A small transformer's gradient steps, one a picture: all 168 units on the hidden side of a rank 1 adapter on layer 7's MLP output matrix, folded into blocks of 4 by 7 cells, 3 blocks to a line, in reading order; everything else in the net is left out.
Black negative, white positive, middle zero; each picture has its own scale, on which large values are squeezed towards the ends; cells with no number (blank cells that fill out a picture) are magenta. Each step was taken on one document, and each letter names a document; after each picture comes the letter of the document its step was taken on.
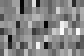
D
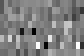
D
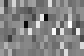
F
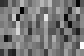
F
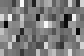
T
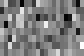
T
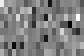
F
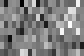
T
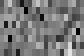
T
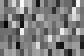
T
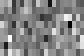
F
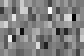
D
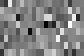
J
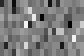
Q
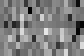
Q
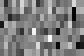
D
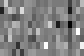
J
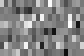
Q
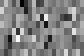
T
